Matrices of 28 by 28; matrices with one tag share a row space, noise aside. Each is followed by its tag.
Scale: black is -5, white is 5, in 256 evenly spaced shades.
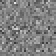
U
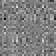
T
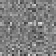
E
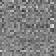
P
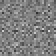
U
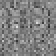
U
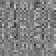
U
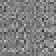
T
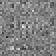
P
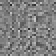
E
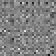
P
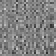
T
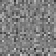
U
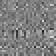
T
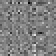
E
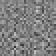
U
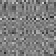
T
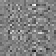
E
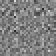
U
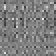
T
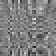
E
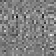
T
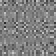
T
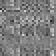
P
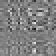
E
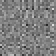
P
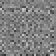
P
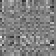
P
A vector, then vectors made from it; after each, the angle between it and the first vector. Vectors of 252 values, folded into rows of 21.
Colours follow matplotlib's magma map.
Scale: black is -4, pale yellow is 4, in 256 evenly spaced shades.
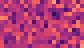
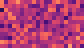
orthogonal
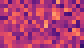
nearly opposite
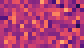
nearly opposite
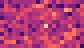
partly opposed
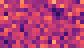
partly aligned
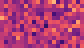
nearly parallel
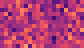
orthogonal
